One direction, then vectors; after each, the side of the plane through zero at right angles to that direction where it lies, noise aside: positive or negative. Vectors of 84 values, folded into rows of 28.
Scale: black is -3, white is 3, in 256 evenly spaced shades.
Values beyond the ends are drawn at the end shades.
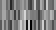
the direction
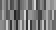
positive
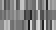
negative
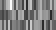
negative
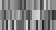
negative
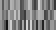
negative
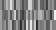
negative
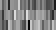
negative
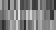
negative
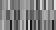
positive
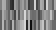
positive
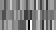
negative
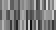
positive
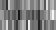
positive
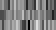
negative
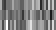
negative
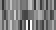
negative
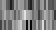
positive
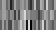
positive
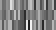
negative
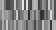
positive
